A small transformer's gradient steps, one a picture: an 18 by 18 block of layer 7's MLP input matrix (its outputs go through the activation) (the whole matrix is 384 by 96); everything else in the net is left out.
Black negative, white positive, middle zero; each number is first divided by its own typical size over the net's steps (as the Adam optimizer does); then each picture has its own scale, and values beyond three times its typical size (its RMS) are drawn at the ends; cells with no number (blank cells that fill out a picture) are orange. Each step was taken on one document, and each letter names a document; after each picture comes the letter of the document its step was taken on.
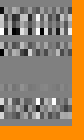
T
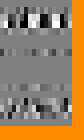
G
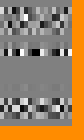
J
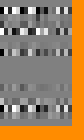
T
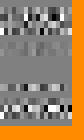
G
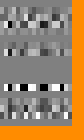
J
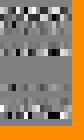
G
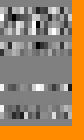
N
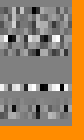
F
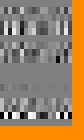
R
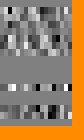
F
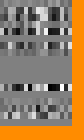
N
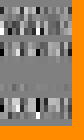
T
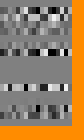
F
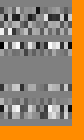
T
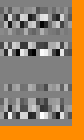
J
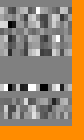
G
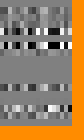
N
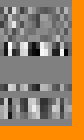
J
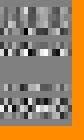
J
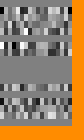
R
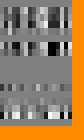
N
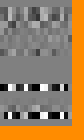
F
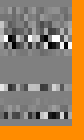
F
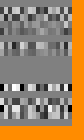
T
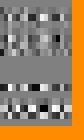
J
